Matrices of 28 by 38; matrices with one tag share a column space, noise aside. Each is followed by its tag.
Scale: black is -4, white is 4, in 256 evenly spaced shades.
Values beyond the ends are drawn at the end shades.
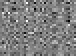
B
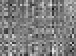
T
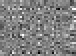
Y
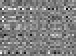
Y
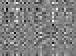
B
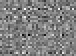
Y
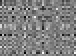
Y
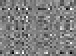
Y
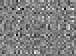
Y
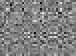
B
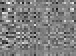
B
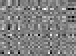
Y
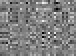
B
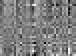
T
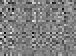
B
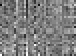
T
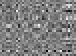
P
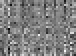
T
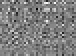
B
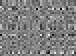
Y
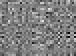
B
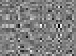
P
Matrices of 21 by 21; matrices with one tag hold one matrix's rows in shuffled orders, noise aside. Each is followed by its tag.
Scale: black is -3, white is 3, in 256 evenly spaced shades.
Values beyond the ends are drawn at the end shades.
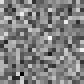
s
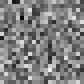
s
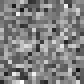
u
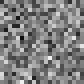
s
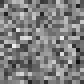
u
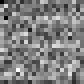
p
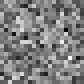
u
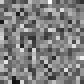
s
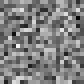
u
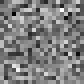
u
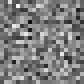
u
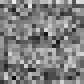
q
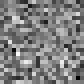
u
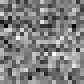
p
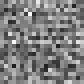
q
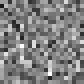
s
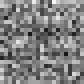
p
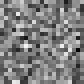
u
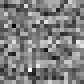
q
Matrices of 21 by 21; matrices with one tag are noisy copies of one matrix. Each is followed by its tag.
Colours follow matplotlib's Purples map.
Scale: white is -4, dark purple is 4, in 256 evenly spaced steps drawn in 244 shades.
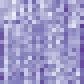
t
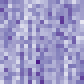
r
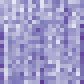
t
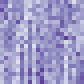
r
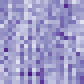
r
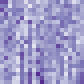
r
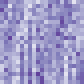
r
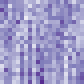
r
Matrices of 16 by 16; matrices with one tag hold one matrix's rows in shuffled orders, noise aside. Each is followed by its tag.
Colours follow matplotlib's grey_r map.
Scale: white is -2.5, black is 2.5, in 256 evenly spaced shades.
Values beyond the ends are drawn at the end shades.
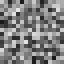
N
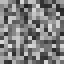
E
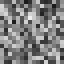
E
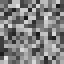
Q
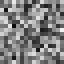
E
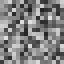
E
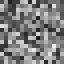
Q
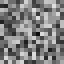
Q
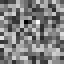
N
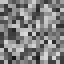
Q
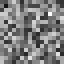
E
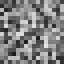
Q
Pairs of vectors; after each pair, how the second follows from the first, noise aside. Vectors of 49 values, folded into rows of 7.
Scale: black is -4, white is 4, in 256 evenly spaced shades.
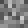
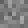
shrunk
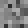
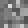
negated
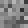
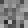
shuffled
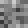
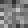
negated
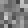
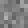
shrunk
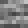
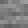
shrunk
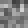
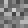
shuffled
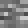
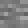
shrunk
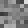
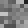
negated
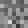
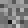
negated
